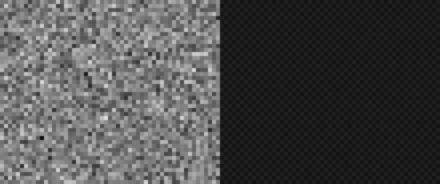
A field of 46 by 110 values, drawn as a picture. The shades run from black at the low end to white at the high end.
The table splits into one row of 2 panels. Panel 1,1: middling, fine-grained, strong in contrast. Panel 1,2: very low, checkered, faint in contrast.
